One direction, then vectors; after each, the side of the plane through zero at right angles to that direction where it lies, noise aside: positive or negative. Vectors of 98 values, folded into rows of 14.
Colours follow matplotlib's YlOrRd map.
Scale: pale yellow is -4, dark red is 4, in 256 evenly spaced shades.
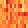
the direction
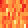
negative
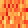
negative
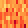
positive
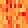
positive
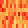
positive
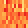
positive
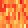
negative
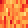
negative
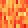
negative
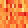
positive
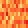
negative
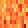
positive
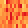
positive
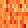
positive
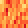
positive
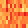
positive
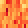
positive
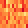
negative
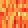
negative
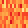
positive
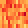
positive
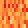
negative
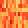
positive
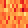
negative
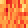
positive
